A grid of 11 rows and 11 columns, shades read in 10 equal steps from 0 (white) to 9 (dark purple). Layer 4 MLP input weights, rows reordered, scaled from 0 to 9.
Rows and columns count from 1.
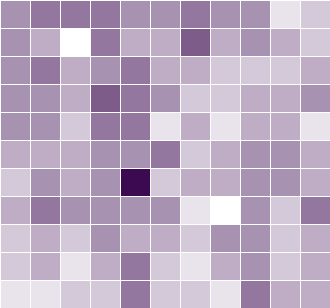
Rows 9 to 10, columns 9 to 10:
4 2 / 4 2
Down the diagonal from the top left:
4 3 3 6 5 5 3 0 4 2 3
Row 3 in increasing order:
2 2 2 3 3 3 3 4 4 5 5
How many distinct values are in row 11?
4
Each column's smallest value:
1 1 0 2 3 1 1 0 2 1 1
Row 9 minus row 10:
0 0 1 1 -2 1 1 1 0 0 0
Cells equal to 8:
0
